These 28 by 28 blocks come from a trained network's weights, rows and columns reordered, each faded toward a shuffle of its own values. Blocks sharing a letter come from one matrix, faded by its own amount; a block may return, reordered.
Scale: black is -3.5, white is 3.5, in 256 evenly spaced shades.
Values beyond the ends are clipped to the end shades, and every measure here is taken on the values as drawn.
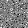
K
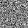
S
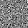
S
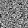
S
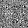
K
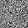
S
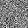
S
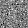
K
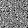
K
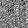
K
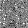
K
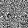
S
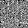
K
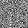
S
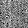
K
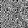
S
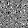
K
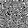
K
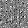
K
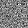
S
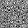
S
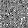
K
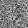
S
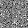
K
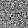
S
